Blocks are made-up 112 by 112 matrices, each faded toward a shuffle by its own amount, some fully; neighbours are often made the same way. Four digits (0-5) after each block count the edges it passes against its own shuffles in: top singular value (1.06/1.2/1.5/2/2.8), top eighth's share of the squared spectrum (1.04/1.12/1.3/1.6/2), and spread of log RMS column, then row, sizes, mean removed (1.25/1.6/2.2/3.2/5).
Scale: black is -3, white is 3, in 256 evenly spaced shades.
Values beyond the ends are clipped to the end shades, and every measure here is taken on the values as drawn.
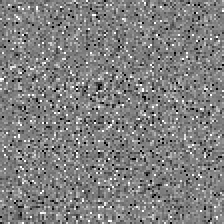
4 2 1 1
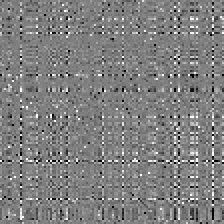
5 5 4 4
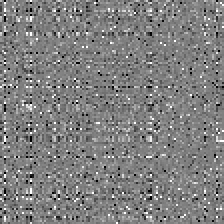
5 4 3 3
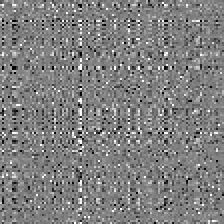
5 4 3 3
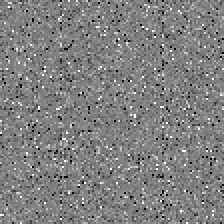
3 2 1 0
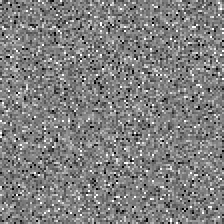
2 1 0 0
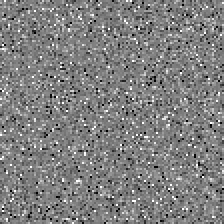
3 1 0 0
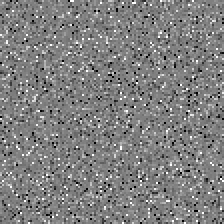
0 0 0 0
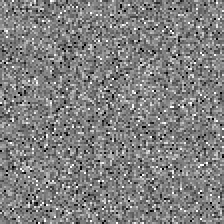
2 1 0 0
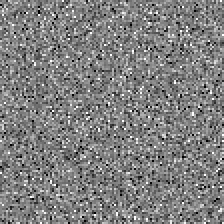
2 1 0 0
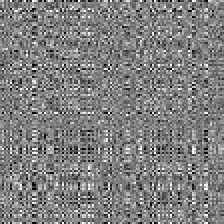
5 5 4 4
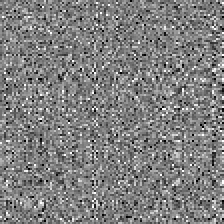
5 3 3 3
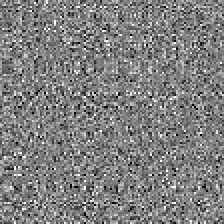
5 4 3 3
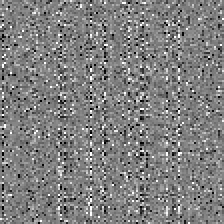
5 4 3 2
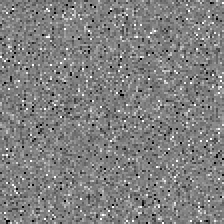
0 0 0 0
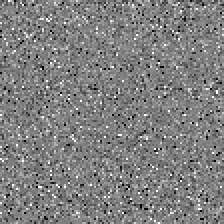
0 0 0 1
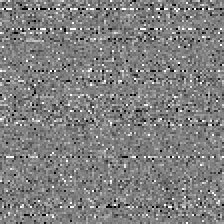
2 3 0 4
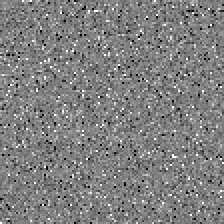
0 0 0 0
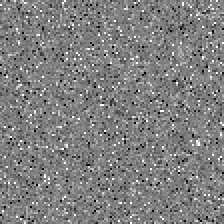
0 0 0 0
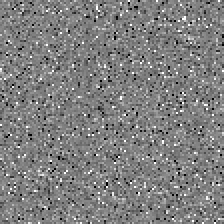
0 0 0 0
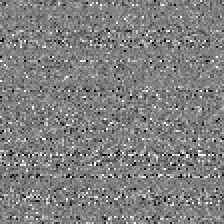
2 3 0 4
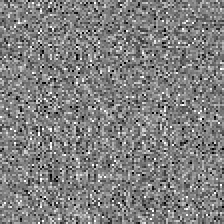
4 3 2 1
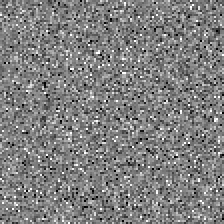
3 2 0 0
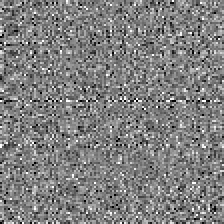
4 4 2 3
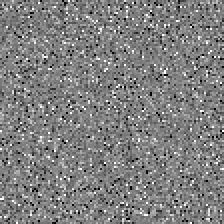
3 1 0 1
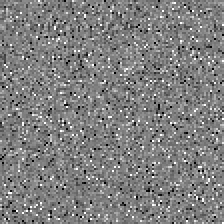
2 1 0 0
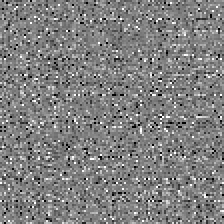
4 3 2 3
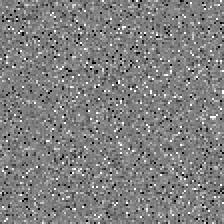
2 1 0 0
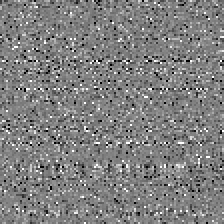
4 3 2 3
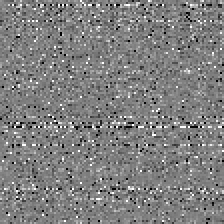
4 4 1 3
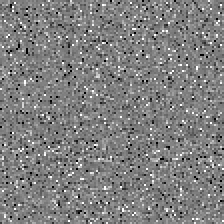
1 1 0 0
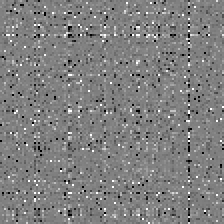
5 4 2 2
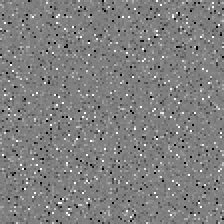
0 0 0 0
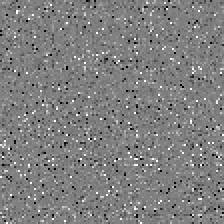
3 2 0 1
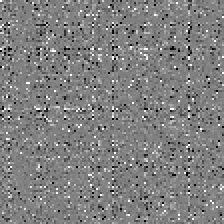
4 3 2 2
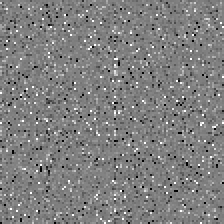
2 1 0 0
